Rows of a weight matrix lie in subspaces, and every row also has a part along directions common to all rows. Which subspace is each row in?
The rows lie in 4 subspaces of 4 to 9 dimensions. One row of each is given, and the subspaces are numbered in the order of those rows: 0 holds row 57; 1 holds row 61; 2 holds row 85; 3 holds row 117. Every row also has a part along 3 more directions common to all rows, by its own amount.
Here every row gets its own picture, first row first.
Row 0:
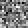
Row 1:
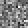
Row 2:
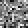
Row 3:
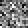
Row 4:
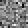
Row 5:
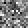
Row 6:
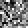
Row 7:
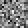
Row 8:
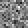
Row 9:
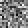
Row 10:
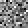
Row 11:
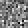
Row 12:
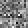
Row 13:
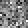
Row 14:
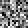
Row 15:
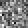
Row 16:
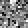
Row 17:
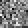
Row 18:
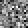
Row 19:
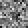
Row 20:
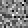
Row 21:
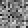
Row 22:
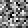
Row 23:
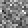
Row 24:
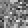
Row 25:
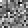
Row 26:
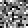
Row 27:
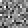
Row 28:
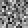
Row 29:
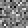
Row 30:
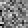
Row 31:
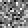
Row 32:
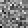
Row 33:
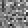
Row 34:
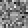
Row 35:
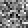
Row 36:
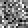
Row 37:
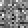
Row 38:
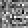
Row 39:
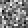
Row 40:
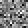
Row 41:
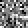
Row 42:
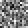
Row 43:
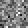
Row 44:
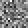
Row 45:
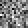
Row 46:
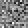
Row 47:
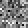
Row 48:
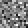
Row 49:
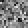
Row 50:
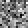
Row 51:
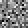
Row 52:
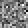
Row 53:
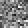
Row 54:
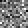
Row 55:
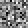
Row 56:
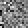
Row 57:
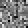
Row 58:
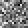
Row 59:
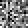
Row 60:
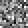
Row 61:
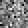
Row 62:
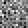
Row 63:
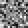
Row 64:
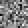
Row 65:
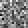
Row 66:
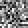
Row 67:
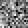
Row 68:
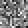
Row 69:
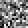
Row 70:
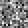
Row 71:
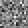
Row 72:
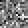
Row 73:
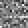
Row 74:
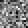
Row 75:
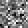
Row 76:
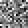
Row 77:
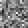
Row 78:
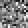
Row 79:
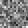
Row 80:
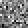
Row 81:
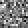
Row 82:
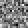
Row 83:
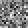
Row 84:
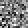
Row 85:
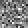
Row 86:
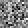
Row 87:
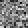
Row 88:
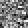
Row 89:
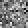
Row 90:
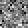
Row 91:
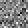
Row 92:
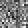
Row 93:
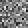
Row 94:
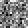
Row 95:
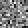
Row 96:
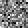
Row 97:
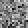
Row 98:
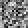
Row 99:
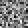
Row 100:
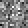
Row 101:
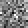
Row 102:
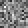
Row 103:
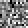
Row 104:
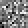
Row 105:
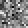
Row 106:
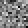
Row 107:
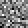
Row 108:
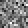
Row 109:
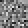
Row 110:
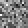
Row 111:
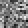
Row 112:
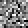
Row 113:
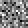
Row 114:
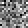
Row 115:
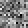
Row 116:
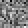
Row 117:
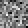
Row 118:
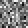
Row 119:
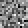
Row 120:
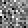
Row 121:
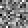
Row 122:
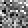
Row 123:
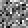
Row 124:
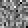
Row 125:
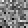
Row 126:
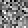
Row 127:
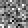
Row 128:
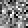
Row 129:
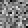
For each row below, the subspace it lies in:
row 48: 2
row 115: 0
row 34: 0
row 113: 2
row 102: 2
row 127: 2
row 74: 3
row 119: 3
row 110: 1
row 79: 0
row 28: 3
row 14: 3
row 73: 1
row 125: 2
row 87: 3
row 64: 0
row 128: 3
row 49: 1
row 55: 1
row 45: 2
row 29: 0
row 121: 0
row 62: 2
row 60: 1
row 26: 3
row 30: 2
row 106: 3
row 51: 0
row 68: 0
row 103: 0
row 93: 0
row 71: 1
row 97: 3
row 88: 3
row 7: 2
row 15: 2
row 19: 0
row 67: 0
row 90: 2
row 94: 3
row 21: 0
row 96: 0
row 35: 2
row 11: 3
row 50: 0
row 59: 0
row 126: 2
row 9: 1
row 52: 1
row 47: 0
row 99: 3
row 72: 1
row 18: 3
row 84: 0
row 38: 1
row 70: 3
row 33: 1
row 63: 1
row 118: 0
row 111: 3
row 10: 0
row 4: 1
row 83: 0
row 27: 0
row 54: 0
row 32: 2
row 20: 1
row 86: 1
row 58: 1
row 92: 0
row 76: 0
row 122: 2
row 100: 1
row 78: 1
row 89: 1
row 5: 2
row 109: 3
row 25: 0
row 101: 3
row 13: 3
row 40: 0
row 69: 3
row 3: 2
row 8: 2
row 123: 3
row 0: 1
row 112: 3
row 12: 0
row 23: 2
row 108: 1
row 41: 3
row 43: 1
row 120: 2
